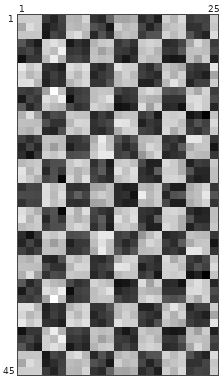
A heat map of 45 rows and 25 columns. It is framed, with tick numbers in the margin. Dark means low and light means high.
Overall the values sit about 50% of the way up the scale. It is mirror symmetric from top to bottom. The values fall into two levels. There is no overall slope.
